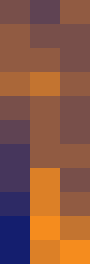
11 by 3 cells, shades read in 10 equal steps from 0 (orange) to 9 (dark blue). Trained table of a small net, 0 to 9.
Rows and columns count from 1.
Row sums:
15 14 13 9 14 15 15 13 13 11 10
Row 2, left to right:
4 5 5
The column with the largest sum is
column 1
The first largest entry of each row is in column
2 2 3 3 1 1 1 1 1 1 1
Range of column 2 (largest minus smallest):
6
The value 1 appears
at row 8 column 2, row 9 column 2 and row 11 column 2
